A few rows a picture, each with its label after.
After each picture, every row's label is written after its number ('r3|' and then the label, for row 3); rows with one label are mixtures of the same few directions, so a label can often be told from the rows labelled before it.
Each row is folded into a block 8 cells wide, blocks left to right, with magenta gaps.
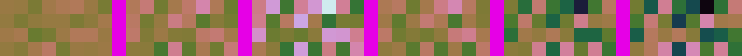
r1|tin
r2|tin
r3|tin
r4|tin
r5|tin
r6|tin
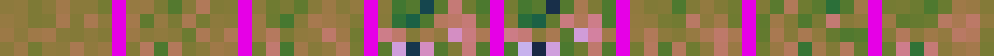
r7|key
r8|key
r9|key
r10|key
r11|key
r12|key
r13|tin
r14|key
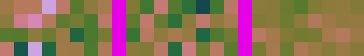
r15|key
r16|tin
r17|key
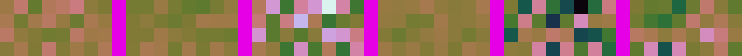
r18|tin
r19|tin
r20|tin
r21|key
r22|tin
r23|key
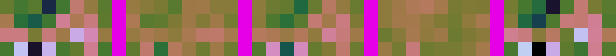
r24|key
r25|key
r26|key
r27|key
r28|key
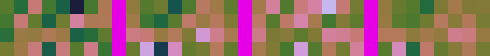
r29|tin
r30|key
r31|tin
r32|key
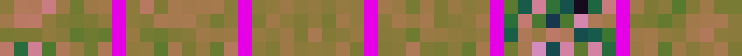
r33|key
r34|tin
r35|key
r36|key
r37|tin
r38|key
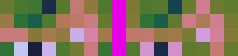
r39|key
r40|key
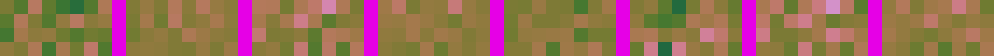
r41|tin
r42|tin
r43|tin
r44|tin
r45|tin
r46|key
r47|tin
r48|tin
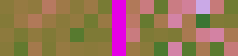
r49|key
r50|tin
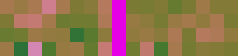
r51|key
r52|key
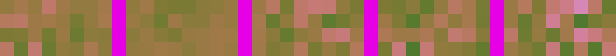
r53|key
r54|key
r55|tin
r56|key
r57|tin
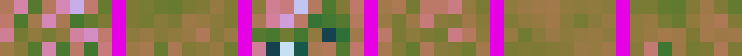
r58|tin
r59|key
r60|key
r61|tin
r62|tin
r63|key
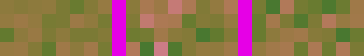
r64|tin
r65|key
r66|tin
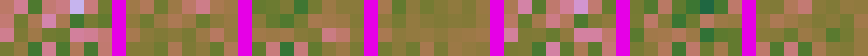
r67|tin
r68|tin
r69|key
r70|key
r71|tin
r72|tin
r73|key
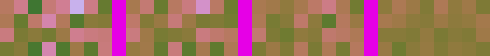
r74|tin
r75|tin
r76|tin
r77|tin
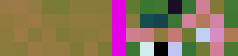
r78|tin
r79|key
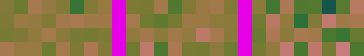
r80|tin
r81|key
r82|tin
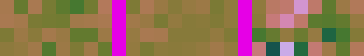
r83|tin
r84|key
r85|key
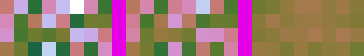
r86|tin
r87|tin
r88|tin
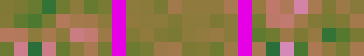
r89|key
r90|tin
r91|key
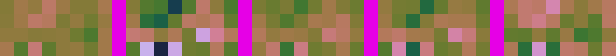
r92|key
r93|key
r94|key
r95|key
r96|key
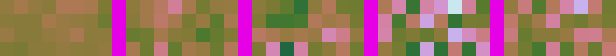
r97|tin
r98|key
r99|key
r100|tin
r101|tin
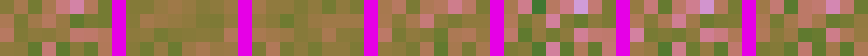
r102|tin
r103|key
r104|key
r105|tin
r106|tin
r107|tin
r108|tin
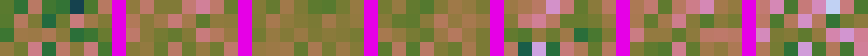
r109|tin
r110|tin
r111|tin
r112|key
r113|key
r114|tin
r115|tin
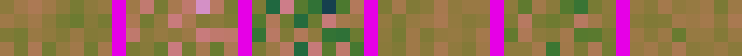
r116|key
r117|tin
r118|tin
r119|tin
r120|tin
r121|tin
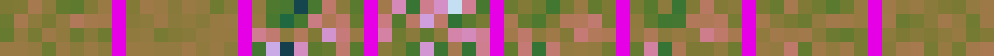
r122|tin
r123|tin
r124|key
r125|tin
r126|key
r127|key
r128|tin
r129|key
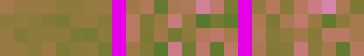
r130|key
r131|tin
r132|tin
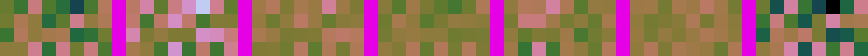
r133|tin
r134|tin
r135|tin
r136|tin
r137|key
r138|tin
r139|tin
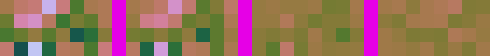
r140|key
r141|key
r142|key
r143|tin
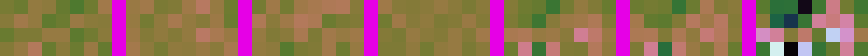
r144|tin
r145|tin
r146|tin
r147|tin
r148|key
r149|key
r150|key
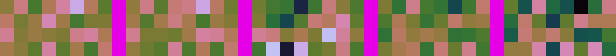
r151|tin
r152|tin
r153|key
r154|tin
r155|tin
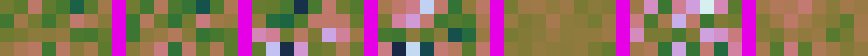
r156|tin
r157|tin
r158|key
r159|key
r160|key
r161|tin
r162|key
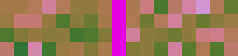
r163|key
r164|tin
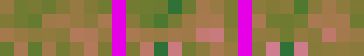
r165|key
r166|key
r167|key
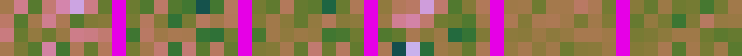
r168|tin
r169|tin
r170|tin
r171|key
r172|tin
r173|tin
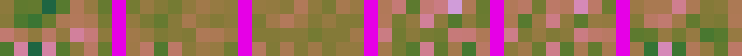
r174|key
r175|key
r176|key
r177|tin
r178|tin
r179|key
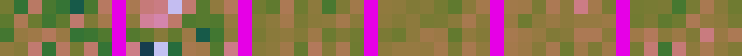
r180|tin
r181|key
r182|tin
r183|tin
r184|tin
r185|key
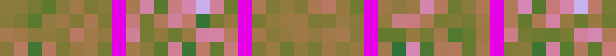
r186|key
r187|tin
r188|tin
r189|key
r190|tin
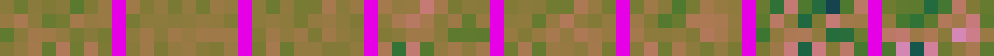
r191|tin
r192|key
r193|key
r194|key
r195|key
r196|key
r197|tin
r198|key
